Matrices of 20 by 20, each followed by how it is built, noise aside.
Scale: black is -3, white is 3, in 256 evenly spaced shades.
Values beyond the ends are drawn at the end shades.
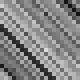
Toeplitz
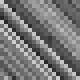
Toeplitz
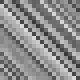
Toeplitz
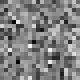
noise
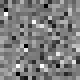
noise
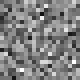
noise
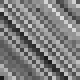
Toeplitz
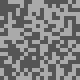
noise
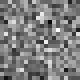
noise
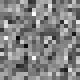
noise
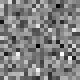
noise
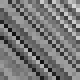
Toeplitz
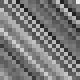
Toeplitz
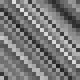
Toeplitz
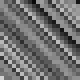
Toeplitz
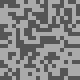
noise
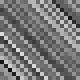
Toeplitz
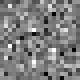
noise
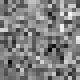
noise
